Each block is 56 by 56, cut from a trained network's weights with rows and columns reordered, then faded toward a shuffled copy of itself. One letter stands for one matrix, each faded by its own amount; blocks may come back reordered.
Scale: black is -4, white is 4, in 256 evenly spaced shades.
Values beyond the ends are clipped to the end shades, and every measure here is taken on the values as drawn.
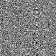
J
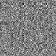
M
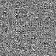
J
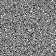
J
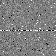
J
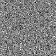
J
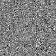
J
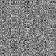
M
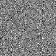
J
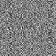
M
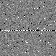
J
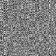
M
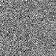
J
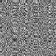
M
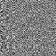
M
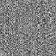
M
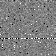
J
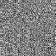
M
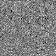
J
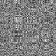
M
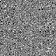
J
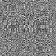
M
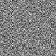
M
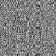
M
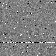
J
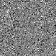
J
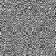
M
